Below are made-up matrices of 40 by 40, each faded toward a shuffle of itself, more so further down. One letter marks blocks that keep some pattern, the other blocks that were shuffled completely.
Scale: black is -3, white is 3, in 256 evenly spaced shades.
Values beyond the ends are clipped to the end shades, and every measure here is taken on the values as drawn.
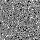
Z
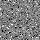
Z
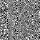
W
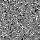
Z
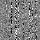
W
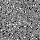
Z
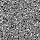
Z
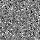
Z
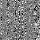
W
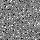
Z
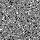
Z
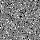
Z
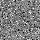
Z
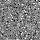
Z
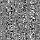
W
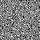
Z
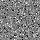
Z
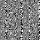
W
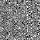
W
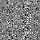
W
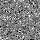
Z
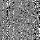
W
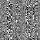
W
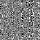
W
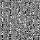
W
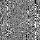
W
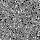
Z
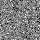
Z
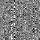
W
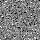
Z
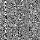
W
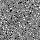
Z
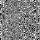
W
